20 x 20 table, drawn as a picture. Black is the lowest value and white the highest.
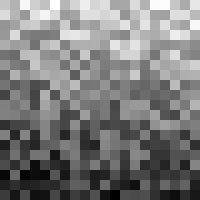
The ninth with the lowest average is the bottom left. The texture is fine-grained noise. The field climbs toward the top. There are no regular stripes. The ninth with the highest average is the top right.
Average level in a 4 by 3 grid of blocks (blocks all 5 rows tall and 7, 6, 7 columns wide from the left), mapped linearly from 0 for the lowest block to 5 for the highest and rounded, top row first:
5 5 5 | 3 3 3 | 2 2 2 | 0 1 1
